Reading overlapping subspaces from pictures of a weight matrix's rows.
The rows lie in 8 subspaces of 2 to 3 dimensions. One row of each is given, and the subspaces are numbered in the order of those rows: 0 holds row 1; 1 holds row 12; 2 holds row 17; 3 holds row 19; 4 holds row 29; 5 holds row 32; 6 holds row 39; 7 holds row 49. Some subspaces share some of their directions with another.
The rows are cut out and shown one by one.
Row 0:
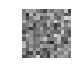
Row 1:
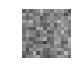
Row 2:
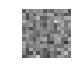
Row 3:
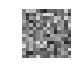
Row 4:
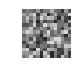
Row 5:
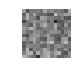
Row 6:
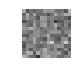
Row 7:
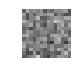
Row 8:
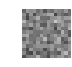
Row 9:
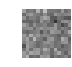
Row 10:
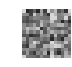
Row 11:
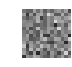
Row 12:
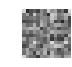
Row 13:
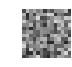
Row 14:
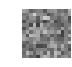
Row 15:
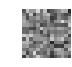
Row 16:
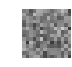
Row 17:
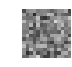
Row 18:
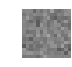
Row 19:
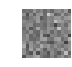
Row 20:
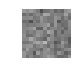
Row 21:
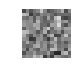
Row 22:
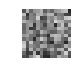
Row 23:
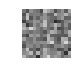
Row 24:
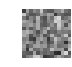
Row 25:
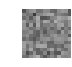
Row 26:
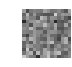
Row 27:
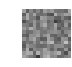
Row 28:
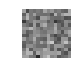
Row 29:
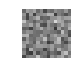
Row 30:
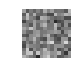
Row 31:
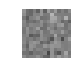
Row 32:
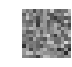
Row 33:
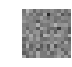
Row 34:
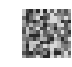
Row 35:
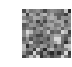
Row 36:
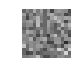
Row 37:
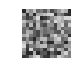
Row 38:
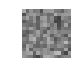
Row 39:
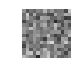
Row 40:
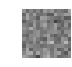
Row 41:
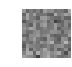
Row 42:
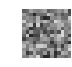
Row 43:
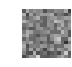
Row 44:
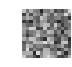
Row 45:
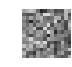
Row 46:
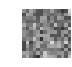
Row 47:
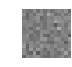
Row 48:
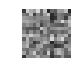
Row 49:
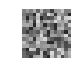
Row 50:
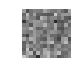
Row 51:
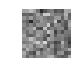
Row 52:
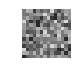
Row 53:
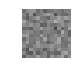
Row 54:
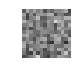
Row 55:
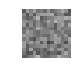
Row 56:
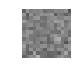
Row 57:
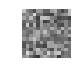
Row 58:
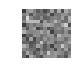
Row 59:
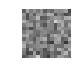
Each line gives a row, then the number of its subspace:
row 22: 4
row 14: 2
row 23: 2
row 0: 6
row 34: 1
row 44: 0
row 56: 7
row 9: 1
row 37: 2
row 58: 1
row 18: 5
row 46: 4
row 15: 1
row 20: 0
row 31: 1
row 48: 1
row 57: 2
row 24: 6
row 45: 0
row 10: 1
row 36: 5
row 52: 5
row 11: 3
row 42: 2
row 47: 3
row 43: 7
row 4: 7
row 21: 6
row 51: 0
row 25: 2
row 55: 2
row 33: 3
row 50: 5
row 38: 6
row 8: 4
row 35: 7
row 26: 5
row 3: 0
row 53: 4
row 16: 4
